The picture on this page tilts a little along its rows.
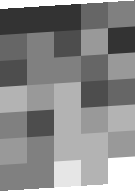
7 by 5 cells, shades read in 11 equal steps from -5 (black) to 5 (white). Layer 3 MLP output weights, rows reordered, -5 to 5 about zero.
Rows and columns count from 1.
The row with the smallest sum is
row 1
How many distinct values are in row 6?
3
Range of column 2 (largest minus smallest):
4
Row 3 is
-2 0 0 -1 1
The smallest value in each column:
-3 -3 -3 -2 -3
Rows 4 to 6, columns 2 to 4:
1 2 -2 / -2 2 1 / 0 2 2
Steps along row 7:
same up down up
